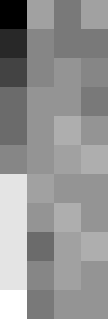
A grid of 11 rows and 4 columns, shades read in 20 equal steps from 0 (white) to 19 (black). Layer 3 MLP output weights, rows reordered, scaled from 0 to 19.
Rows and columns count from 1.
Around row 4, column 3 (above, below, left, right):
8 6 8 10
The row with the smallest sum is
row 8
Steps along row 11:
up down same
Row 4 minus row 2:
-5 -1 -2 0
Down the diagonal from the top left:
19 9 8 10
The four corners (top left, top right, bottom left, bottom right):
19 7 0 8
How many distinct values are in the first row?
3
